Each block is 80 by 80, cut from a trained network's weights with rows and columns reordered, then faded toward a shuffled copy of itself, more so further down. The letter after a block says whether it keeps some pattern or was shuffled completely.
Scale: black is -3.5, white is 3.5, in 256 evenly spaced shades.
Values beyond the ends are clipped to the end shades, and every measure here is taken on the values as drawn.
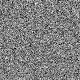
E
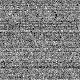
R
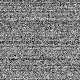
R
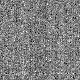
R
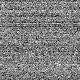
R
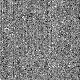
R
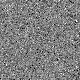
E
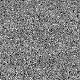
R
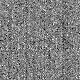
R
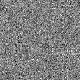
R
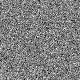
E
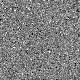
E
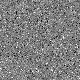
E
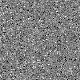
R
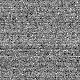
R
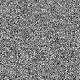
R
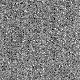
R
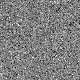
E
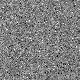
E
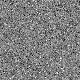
E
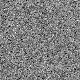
E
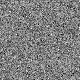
E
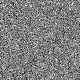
E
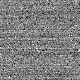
R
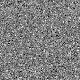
R
